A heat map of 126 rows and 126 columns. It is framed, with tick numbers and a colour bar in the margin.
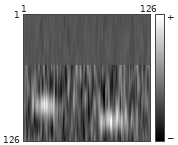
The top part is calmer, up to a seam about 40% of the way down. There are two bumps. Most values sit low, with a long tail of high ones. Neither half mirrors the other.
